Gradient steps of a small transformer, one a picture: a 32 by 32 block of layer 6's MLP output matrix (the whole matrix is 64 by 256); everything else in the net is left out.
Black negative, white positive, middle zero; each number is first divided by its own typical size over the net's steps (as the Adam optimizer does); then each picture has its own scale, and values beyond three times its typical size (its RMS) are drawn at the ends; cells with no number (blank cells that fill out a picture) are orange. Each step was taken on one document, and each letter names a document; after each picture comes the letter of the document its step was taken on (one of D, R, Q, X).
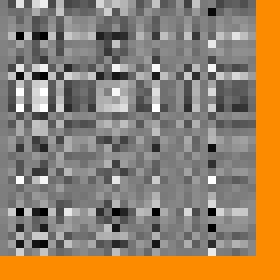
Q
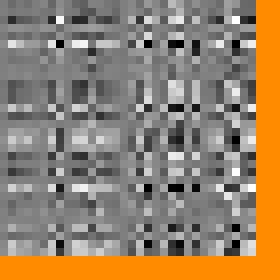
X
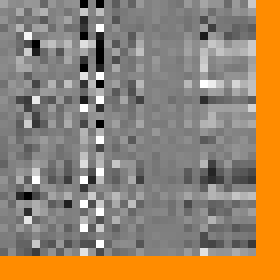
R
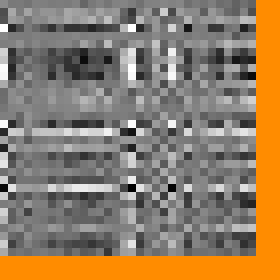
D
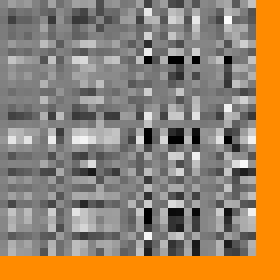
X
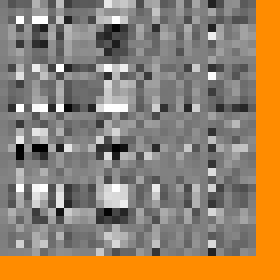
Q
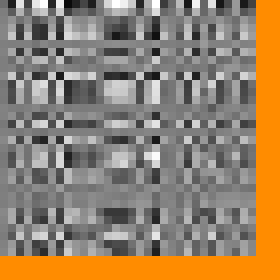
Q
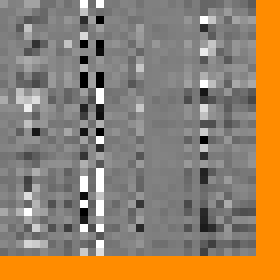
R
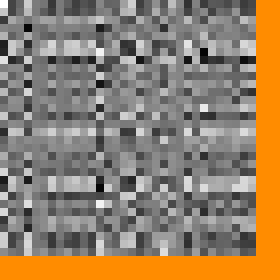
D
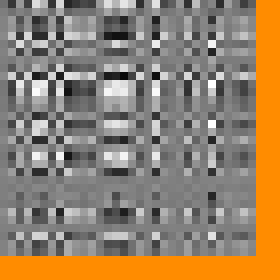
Q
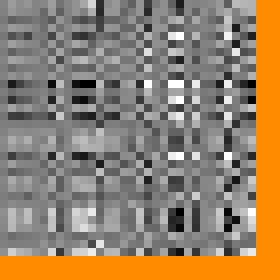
X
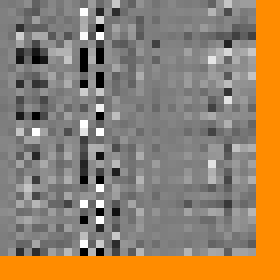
R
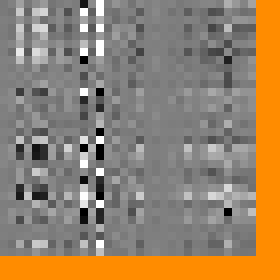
R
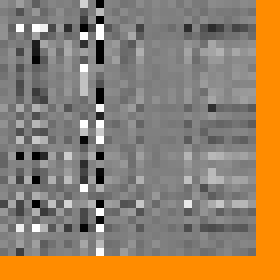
R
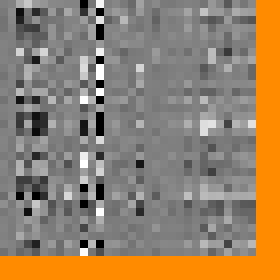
R
